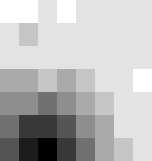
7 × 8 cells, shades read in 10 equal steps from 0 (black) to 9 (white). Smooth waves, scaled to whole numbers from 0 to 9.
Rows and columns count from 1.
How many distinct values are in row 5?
5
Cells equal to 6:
6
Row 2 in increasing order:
7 8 8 8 8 8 8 8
